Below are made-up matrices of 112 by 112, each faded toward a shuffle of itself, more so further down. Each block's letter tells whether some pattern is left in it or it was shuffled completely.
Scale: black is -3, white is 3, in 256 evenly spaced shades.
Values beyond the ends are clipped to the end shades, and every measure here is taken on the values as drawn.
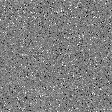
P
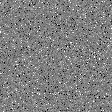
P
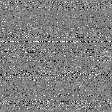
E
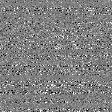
E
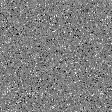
P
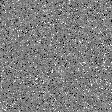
P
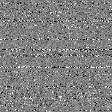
E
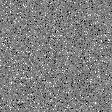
P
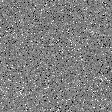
P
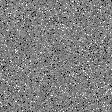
P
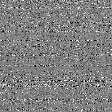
E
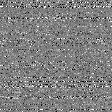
E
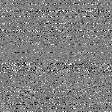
E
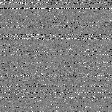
E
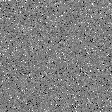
P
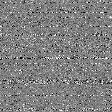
E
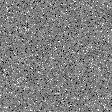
P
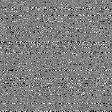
E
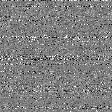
E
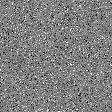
P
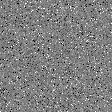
P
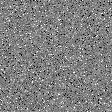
P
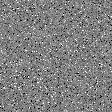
P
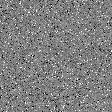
P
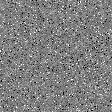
P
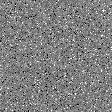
P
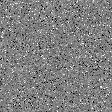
P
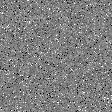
P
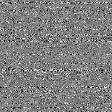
E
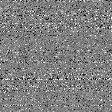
E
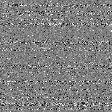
E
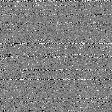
E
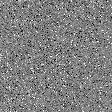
P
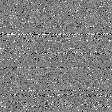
E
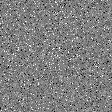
P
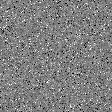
P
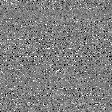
E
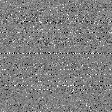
E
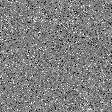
P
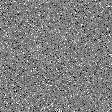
P
